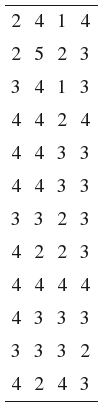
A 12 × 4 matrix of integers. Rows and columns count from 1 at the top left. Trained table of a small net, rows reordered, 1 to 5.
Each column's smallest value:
2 2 1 2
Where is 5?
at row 2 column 2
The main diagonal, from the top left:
2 5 1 4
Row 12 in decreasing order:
4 4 3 2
